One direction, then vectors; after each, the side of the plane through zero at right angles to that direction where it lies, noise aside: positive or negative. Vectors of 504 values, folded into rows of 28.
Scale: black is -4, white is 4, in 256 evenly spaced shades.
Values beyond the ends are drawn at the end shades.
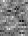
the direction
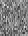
positive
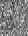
negative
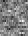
negative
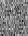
positive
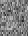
positive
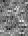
negative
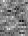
positive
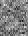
positive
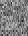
positive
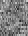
positive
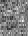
negative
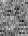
positive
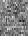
positive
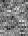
negative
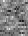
positive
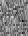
positive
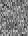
negative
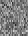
negative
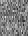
positive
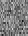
positive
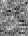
positive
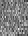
negative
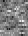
negative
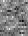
positive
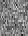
negative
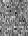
positive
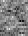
positive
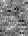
positive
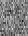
positive
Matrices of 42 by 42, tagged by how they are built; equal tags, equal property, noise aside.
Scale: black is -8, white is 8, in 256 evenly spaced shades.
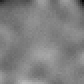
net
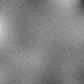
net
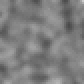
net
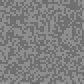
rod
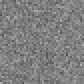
rod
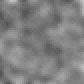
net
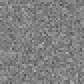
rod
